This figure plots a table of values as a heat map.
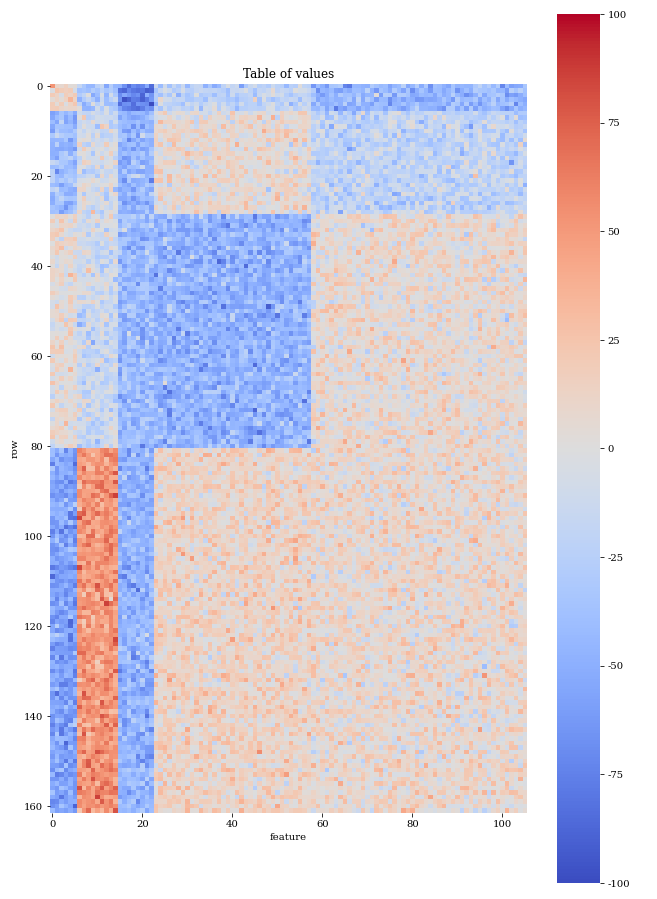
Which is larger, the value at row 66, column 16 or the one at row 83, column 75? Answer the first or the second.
the second
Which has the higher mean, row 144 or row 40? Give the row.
144
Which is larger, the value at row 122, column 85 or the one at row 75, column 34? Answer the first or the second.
the first
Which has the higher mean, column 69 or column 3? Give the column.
69
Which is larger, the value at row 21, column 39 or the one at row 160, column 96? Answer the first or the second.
the first
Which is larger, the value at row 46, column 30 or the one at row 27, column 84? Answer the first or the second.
the second
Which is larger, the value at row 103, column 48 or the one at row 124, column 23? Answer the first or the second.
the second
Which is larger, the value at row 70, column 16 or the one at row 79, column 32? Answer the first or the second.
the second
